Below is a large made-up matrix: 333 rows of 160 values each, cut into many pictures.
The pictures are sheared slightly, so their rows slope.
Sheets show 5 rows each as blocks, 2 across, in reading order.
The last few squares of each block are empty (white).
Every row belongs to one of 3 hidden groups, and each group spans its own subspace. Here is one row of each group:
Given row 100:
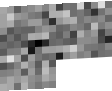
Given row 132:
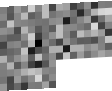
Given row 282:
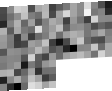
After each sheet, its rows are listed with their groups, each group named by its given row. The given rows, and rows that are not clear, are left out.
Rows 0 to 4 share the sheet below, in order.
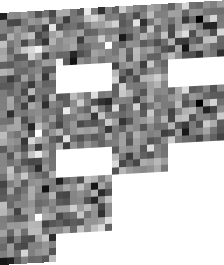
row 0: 100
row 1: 132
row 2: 132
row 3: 132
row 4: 282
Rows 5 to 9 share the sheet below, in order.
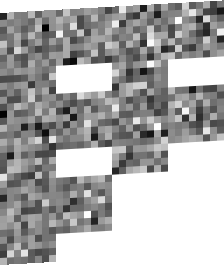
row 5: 100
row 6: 132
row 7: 132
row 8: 132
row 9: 132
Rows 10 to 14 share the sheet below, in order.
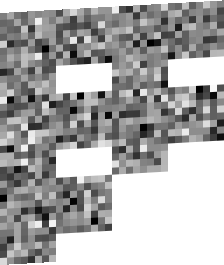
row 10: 132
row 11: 100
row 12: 100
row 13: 100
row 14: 132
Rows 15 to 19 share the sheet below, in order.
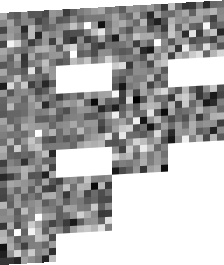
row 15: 132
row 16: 132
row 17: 282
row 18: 100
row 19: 282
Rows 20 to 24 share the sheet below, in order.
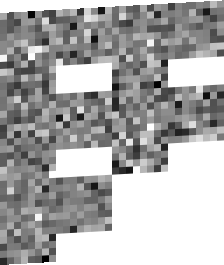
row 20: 100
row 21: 282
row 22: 100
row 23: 282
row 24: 282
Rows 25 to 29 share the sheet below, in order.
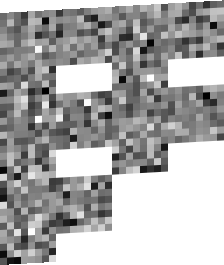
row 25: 282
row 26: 132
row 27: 282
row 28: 282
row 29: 282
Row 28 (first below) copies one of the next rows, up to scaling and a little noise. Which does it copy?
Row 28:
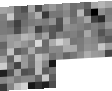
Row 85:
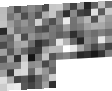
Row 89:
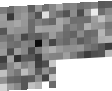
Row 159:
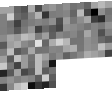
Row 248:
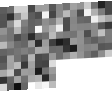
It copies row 159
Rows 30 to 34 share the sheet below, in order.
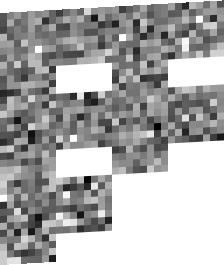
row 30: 282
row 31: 132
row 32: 100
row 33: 132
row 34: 282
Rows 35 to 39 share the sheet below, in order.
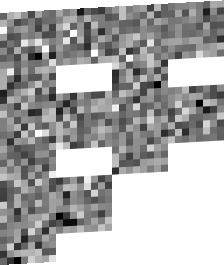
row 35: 132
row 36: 282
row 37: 100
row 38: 132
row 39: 282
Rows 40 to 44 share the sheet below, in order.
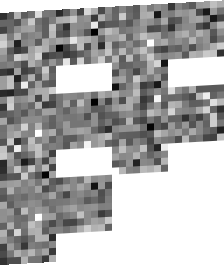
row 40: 282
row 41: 282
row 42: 282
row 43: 282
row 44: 282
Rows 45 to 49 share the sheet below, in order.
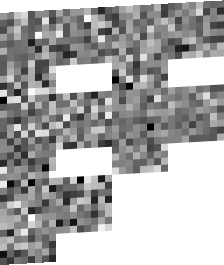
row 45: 282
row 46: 282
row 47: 100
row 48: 282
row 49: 100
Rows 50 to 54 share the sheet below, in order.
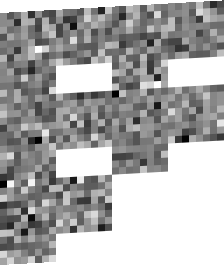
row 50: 100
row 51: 282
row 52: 132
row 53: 100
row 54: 100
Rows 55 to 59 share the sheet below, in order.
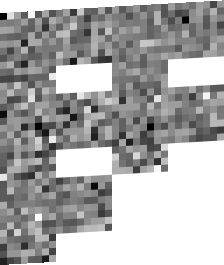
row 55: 100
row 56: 100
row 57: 132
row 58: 282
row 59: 282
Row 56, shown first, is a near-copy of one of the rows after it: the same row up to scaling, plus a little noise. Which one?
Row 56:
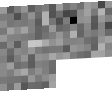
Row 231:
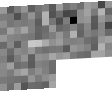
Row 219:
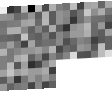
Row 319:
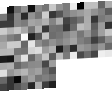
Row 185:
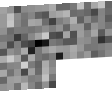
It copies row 231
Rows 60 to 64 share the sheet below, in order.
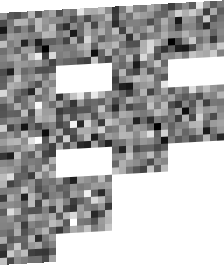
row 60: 132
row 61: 282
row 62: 132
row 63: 132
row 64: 132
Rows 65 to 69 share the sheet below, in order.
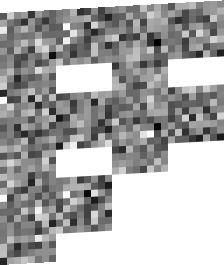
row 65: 132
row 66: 132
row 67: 100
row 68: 132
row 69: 132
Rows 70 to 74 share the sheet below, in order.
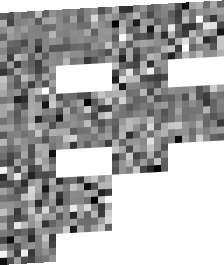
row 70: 282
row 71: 132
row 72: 282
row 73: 282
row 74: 282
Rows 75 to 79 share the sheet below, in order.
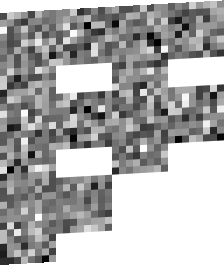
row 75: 132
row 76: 132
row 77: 132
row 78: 100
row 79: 282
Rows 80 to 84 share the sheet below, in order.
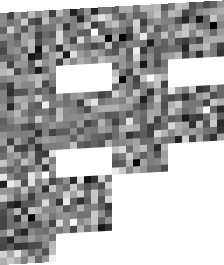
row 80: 132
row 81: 132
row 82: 282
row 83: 282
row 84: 100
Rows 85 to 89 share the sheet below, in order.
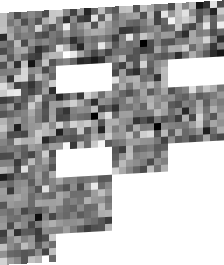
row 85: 282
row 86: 100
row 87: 282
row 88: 132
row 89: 282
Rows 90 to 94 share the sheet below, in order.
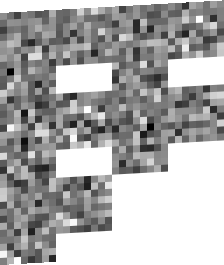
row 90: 132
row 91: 132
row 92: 132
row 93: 132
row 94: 282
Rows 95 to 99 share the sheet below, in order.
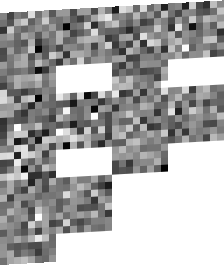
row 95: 132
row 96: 100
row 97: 282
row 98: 100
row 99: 132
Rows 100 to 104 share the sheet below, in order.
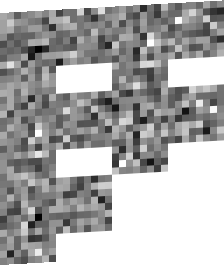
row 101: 132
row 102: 132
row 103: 132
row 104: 132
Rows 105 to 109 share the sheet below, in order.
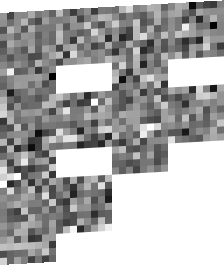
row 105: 132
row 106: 132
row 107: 282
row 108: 100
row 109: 100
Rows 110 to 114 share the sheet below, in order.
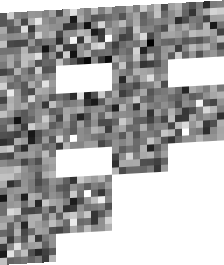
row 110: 132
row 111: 132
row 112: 100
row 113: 132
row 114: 132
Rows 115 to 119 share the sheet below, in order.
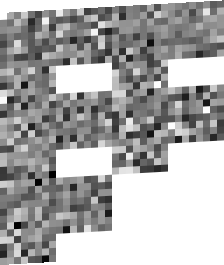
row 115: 282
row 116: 282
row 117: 100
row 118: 282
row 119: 282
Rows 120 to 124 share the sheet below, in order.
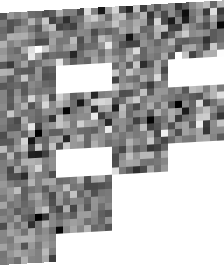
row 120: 100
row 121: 100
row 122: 132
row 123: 132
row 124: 100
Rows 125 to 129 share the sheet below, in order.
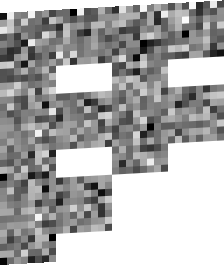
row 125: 100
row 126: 100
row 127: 282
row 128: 132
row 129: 282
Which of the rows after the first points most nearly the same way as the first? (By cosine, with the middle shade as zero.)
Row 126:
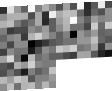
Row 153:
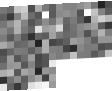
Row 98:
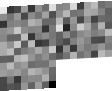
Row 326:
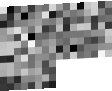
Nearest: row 153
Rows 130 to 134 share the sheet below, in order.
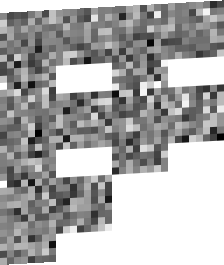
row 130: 282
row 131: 282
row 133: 100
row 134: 100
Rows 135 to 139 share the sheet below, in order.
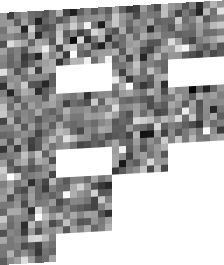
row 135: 132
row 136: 282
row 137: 282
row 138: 132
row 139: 132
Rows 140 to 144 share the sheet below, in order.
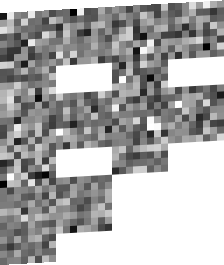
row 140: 100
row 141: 132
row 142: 282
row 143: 132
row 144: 100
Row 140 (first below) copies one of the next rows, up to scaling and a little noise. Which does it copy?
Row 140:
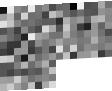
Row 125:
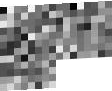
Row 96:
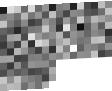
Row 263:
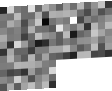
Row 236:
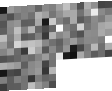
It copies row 125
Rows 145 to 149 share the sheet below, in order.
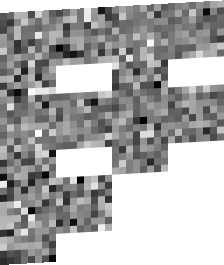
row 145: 282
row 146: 282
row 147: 282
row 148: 132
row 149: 100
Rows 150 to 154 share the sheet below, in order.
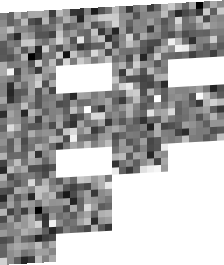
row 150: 132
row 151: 282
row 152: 132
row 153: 282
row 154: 132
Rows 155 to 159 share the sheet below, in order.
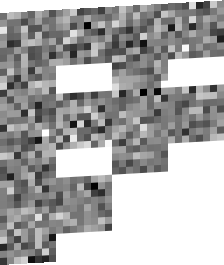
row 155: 132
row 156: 100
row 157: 132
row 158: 100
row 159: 282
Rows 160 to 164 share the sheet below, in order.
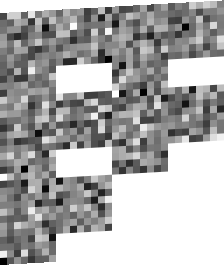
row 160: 100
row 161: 132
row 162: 282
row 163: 100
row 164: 282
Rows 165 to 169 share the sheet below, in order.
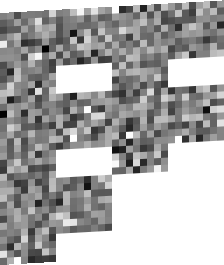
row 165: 132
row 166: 100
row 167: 132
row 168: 282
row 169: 282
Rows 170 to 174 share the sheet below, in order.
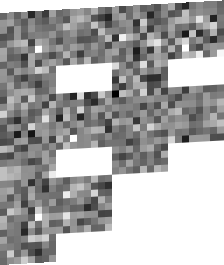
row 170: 132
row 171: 132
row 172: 100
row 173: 100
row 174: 132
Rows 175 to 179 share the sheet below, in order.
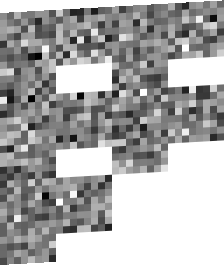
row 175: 132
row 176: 132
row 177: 100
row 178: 100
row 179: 100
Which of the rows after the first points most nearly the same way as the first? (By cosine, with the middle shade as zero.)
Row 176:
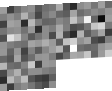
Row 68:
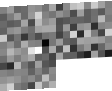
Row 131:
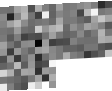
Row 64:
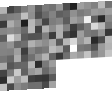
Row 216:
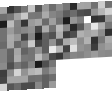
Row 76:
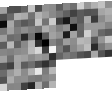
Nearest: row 64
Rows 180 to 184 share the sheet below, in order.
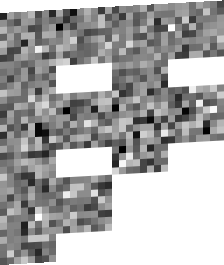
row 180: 100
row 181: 100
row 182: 132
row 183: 132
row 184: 132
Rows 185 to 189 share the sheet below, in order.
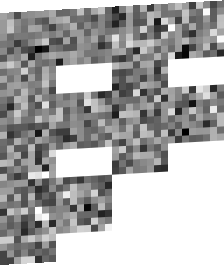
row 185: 100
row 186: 100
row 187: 282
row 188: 100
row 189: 132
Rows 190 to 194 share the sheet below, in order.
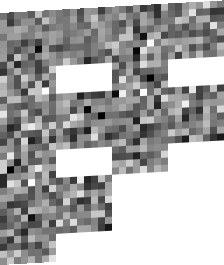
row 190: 282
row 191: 132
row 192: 132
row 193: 100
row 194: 100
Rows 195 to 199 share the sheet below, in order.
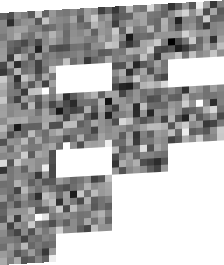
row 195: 282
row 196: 282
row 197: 100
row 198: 132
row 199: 100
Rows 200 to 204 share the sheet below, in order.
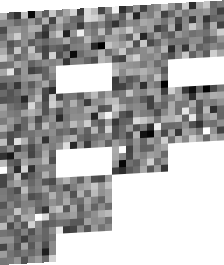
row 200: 100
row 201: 100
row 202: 282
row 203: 132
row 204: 100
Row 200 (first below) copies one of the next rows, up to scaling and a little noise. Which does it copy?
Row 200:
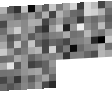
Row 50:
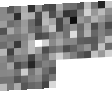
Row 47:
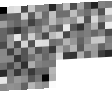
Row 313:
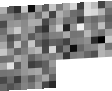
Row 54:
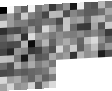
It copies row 313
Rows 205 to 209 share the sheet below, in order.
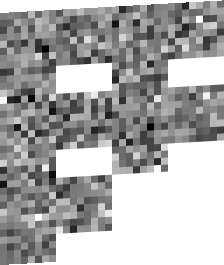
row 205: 132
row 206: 132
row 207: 100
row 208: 282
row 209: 100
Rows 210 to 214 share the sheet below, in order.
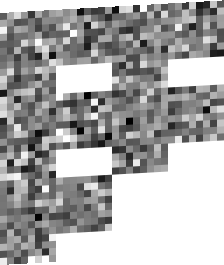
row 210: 132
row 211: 100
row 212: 282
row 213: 282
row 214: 282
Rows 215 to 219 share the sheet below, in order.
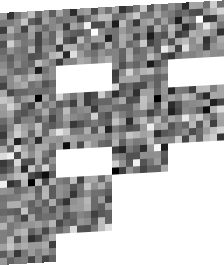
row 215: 132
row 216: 132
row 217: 282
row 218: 282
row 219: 100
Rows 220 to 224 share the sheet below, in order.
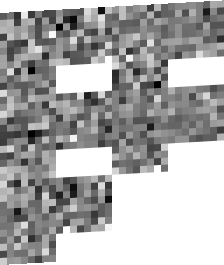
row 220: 100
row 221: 282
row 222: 100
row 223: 282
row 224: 100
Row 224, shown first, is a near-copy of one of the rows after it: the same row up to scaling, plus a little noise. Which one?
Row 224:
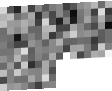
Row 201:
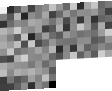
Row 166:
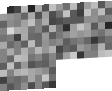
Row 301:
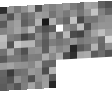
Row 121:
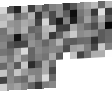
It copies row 121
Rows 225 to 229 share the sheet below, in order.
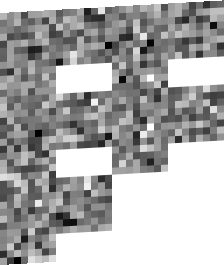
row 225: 100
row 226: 132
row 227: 282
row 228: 132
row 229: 282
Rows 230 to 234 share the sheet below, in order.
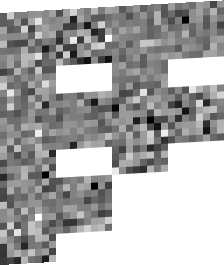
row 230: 132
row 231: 100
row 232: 282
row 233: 132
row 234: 282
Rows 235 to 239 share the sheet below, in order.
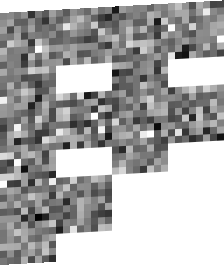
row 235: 132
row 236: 100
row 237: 282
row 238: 132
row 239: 100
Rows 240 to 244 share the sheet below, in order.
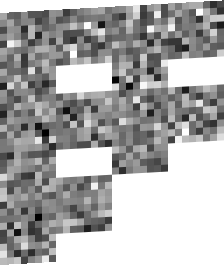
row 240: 132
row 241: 282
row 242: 132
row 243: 132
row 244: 282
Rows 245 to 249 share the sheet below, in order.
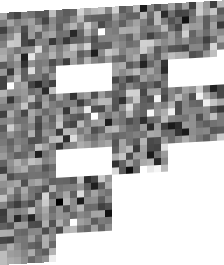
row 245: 132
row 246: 100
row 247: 132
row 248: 282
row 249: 100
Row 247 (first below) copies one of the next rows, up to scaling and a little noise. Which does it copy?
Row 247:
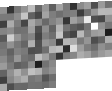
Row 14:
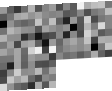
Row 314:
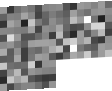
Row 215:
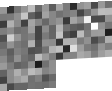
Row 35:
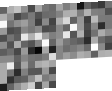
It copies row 215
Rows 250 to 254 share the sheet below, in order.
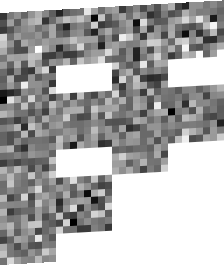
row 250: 282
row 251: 132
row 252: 100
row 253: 100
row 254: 132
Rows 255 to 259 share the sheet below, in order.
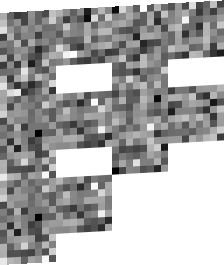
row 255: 282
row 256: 100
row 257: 282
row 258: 282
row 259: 282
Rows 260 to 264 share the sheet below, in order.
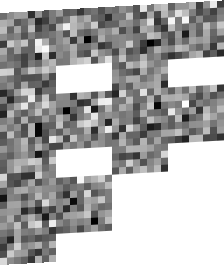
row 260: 132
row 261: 100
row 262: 132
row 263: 100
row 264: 132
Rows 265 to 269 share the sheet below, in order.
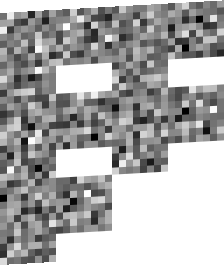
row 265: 132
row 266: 132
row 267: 132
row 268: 132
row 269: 132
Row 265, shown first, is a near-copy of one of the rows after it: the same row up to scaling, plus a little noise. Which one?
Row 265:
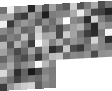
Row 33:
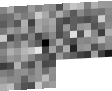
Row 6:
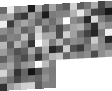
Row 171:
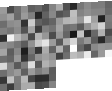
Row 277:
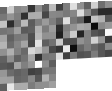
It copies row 6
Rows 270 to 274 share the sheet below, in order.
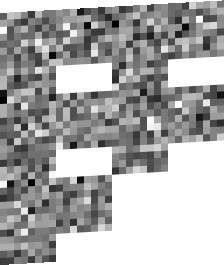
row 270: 132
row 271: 132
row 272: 100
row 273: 132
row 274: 100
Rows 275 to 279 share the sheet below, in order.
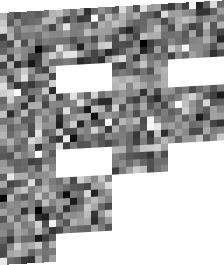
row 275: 282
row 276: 100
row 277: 132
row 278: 132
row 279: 132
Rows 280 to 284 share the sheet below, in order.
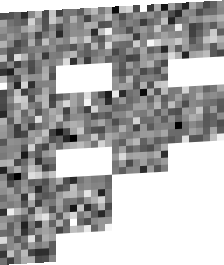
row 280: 282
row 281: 100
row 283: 100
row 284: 132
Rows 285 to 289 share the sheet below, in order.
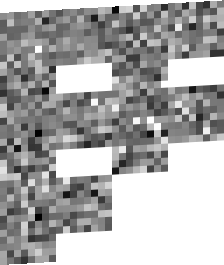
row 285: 282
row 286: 100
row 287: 282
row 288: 132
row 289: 132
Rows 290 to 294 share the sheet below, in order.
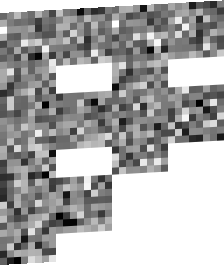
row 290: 132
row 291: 132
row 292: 282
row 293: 132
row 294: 282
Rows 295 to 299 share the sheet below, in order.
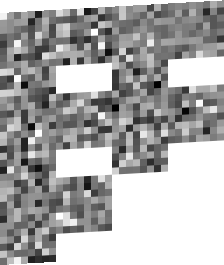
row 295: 282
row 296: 282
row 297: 132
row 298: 132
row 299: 282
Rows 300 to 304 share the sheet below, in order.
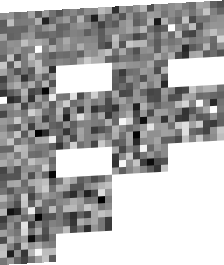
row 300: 282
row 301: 100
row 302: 100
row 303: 132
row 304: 132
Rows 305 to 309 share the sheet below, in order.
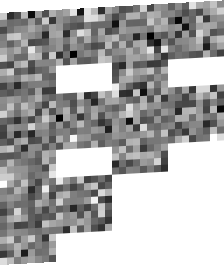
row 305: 100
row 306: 132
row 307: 100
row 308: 100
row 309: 282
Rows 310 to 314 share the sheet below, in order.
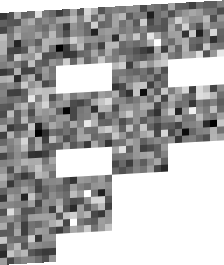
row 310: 282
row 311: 132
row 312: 132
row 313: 100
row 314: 132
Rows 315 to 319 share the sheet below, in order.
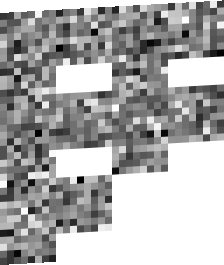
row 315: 282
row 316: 100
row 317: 282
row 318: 132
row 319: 100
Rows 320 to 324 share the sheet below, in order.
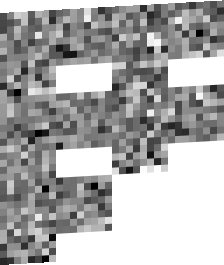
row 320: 282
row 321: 132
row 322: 100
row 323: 282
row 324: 282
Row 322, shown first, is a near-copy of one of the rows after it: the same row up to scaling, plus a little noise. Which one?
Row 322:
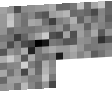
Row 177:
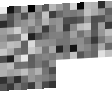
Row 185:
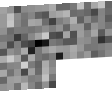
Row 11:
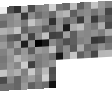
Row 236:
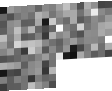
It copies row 185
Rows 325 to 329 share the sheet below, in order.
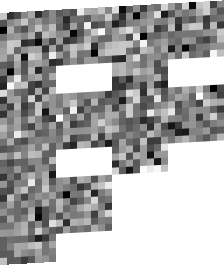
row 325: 132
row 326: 100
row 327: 100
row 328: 282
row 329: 132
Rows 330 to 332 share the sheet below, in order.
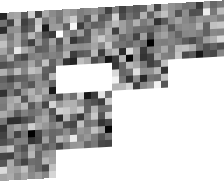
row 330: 100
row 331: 282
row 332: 100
